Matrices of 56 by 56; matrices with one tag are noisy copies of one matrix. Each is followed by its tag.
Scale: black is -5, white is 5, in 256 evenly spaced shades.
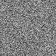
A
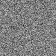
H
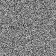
H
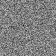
H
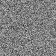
H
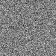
H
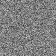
H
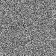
H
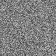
A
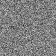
H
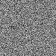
H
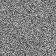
A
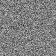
H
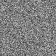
A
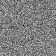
H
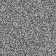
A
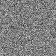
H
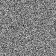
H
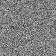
H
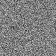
H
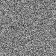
H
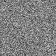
A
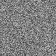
A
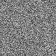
A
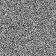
H
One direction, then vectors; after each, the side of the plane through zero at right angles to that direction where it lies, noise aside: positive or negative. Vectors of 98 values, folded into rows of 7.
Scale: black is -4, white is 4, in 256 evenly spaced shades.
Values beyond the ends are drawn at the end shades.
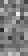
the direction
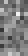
positive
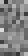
negative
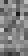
negative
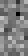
negative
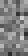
negative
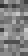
positive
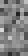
negative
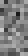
negative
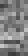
negative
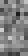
negative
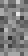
positive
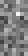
positive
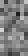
negative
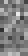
positive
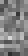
negative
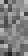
negative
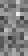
positive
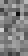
negative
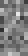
positive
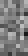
negative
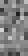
negative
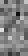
negative
